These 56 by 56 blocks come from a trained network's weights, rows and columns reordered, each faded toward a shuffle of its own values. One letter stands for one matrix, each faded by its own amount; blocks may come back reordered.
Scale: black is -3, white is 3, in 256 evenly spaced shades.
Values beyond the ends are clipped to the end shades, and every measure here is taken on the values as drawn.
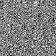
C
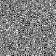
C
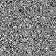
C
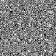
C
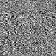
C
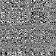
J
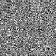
C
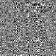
J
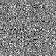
C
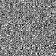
C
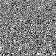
C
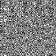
C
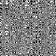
J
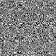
C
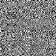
C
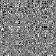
J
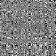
J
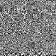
C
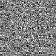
C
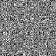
C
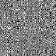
J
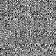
C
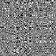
J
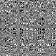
J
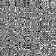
J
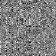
J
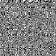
J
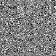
C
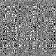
J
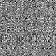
C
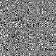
J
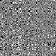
J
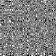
J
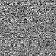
C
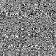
C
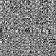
C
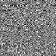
C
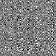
J
